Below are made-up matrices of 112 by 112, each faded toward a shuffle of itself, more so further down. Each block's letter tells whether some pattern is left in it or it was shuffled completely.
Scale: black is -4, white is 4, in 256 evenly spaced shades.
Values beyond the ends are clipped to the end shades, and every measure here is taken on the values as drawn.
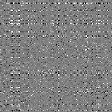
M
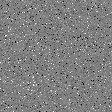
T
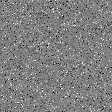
T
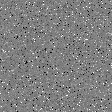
T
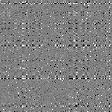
M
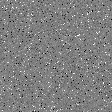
T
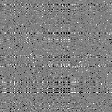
M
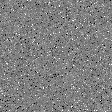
T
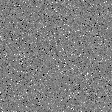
T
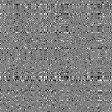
M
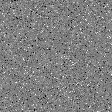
T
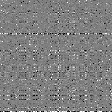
M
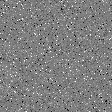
T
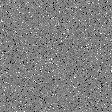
T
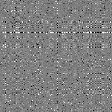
M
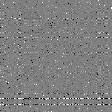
M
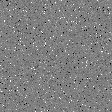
T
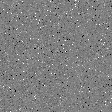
T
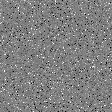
T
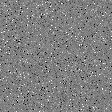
T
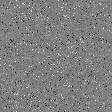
T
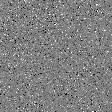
T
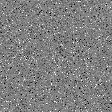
T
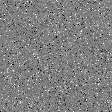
T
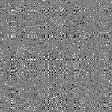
M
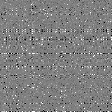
M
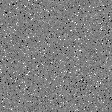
T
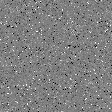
T
